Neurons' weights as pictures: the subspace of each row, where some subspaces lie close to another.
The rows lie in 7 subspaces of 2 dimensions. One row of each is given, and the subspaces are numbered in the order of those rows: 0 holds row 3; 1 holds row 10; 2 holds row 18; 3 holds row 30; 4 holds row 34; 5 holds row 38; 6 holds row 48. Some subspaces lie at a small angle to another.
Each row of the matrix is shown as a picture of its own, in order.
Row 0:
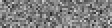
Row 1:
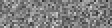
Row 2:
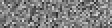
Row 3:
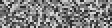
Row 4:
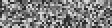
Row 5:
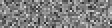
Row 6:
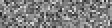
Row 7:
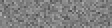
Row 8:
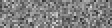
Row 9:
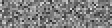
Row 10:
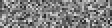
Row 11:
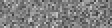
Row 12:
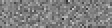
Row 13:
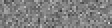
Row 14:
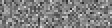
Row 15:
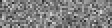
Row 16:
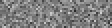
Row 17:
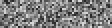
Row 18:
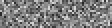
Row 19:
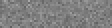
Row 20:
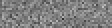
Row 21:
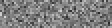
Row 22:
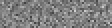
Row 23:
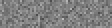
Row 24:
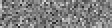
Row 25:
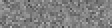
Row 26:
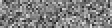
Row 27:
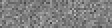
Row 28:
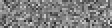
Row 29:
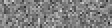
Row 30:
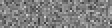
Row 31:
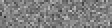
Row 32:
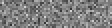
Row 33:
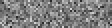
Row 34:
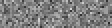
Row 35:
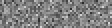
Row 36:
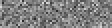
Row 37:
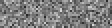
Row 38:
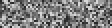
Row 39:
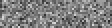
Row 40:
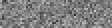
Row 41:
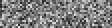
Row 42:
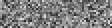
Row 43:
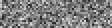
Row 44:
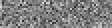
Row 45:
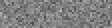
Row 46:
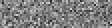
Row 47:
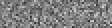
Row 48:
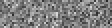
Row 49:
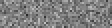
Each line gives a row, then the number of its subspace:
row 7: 2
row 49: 3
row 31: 2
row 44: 6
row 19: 5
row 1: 6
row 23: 4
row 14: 4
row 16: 0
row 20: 0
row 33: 5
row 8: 6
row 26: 3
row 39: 1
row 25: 5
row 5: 3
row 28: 1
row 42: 1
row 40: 5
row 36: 6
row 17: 4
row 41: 1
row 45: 2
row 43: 1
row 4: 5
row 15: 0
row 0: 0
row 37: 3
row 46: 1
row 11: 6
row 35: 4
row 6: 2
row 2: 6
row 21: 2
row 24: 6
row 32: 3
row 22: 0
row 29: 4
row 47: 0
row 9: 3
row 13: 4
